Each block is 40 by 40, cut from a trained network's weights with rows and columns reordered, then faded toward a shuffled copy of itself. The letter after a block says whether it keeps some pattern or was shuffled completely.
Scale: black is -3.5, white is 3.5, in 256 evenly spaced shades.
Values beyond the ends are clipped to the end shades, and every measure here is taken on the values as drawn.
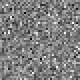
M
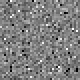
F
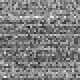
F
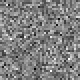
M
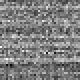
F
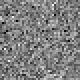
M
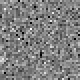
M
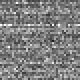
F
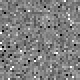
M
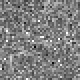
M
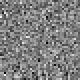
F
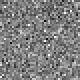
M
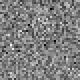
M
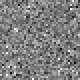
M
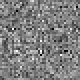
F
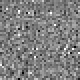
F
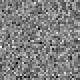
F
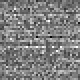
F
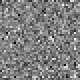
F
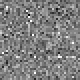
F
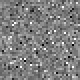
M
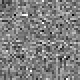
F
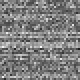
F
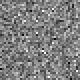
M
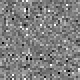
F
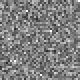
M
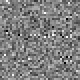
F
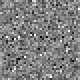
M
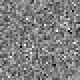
M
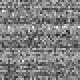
F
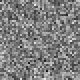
M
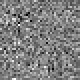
F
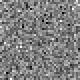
M
